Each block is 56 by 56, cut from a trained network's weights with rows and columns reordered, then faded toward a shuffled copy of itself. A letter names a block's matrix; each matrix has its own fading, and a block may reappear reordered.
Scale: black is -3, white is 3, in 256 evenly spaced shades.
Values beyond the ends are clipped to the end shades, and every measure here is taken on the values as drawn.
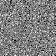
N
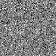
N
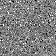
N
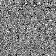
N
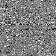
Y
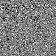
N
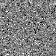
N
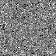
N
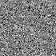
Y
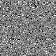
Y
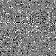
Y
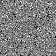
N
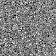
N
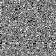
N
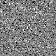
N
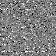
Y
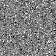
N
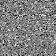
N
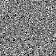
N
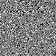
Y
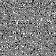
Y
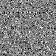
Y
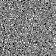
N
